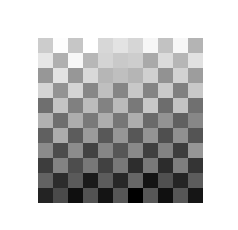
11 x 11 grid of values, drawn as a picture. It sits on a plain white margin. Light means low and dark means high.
Calmest part: top middle. Slope: up to the bottom. Odd patch: calmer, in the top middle. Grain: checkered.
